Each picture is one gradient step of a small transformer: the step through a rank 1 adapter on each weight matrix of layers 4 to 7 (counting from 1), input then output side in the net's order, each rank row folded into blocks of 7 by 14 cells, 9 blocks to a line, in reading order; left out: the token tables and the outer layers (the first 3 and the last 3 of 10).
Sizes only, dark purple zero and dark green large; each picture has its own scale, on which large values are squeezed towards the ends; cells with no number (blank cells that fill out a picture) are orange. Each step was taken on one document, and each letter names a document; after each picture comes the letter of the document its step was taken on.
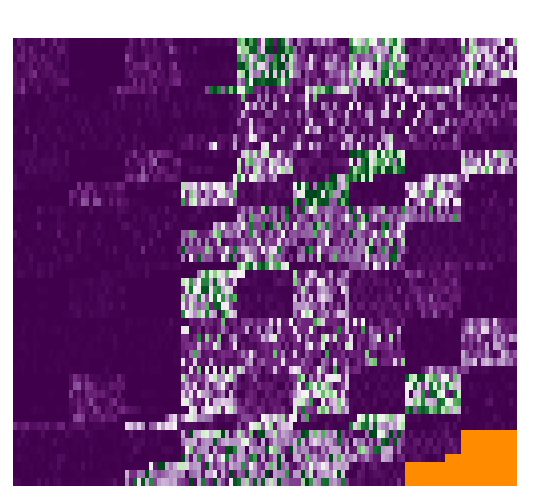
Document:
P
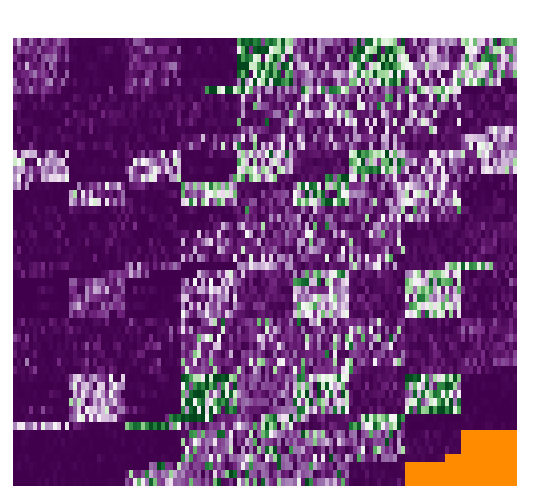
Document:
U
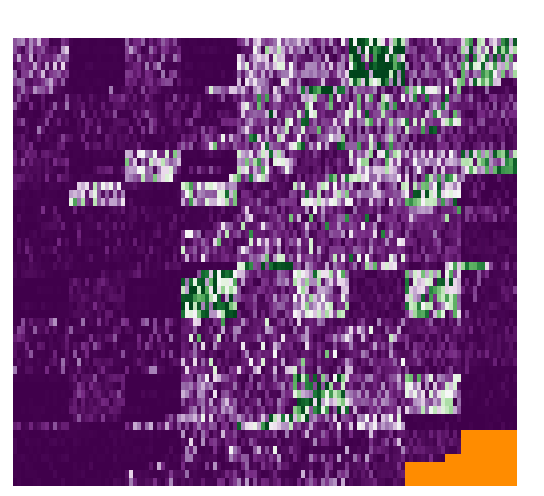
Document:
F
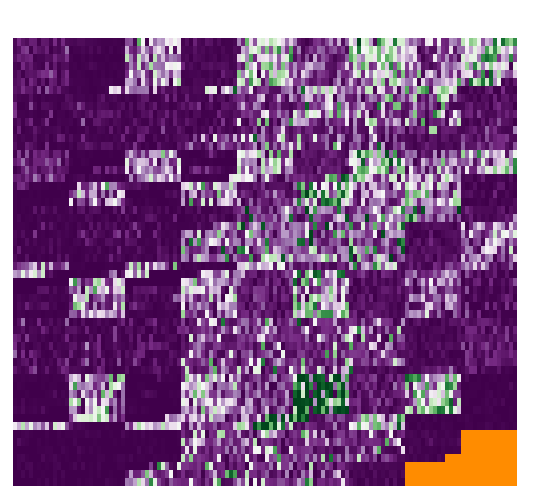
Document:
U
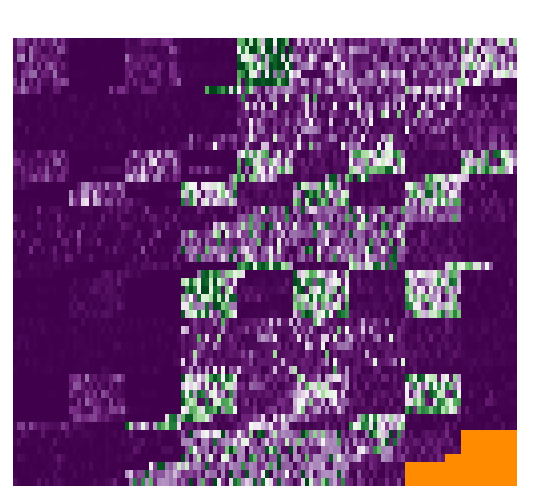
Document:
P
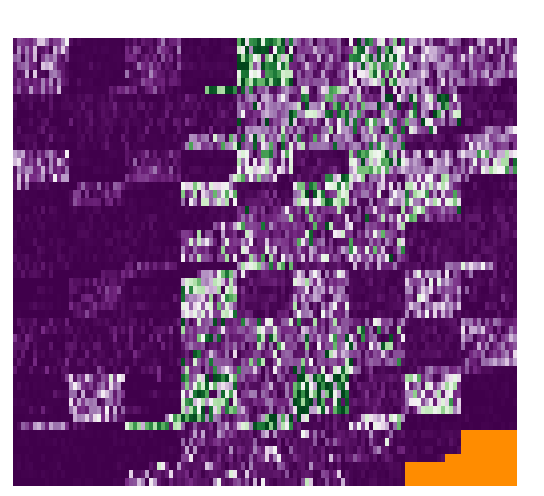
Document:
U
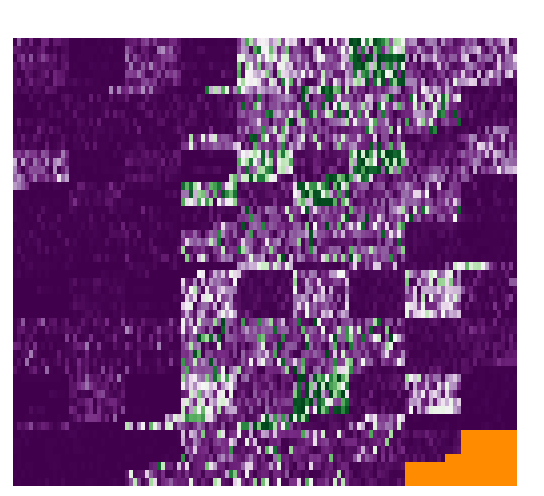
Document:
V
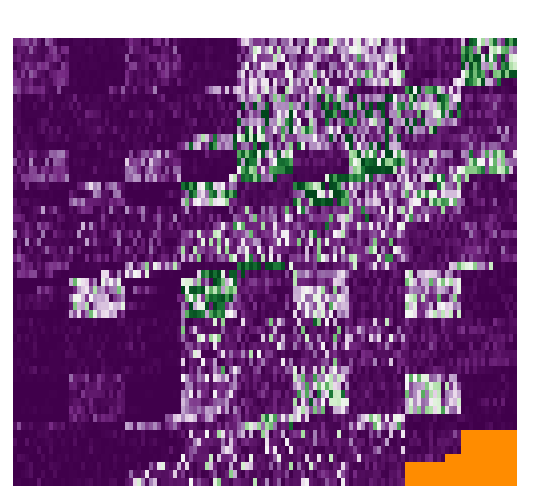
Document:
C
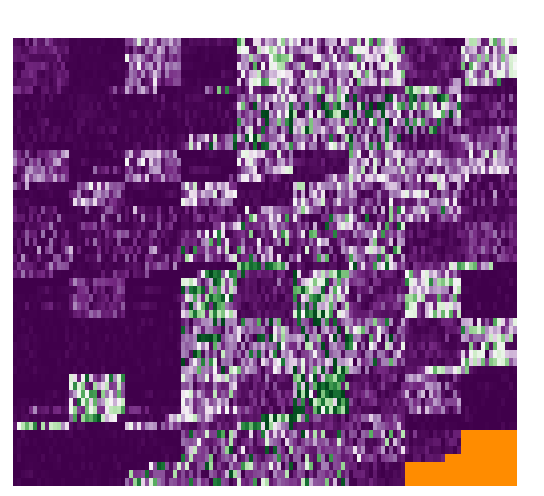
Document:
C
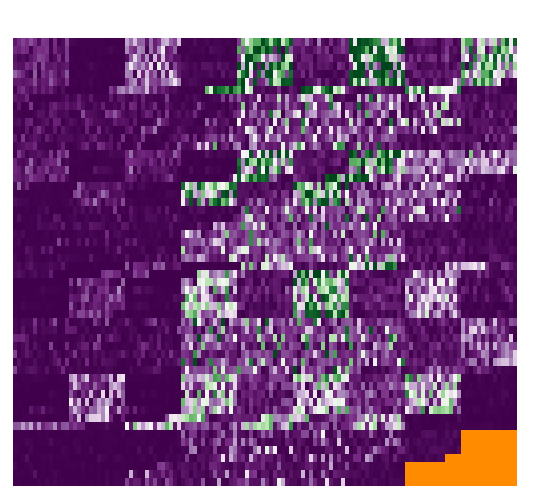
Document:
F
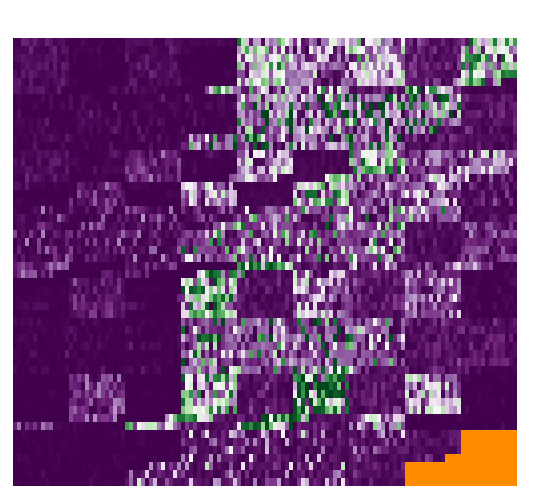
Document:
C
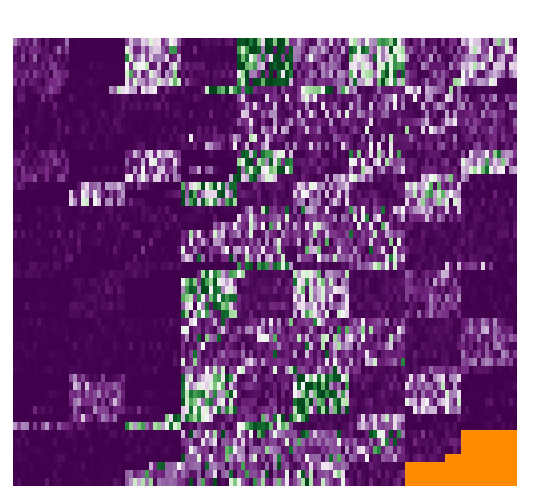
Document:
P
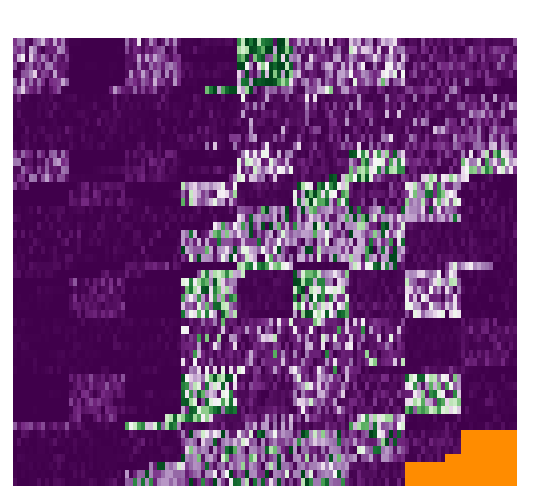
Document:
P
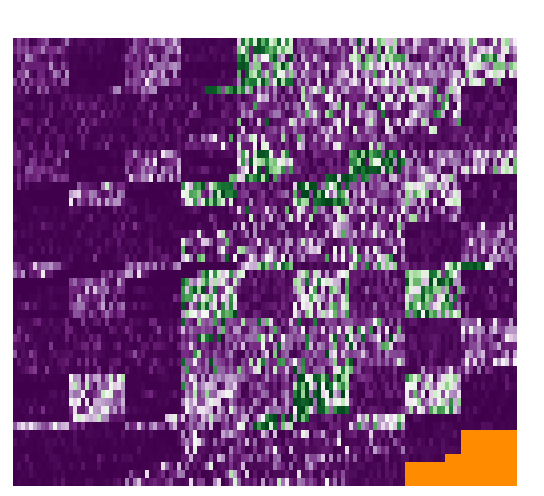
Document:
U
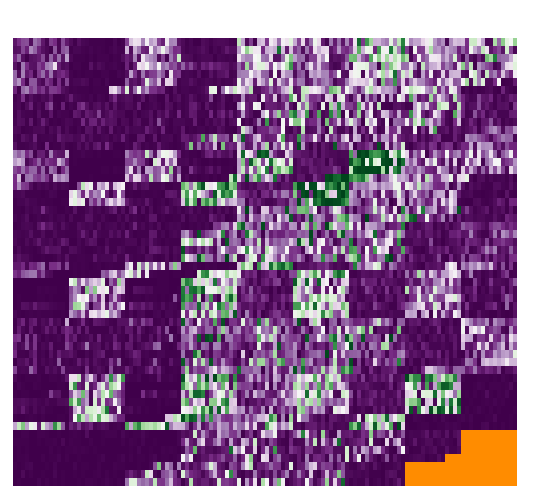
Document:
U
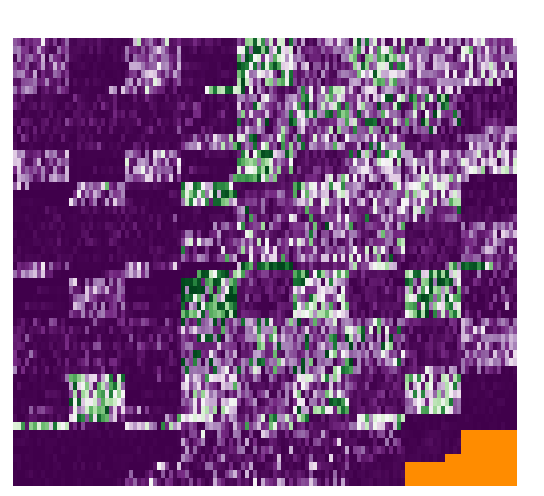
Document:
U
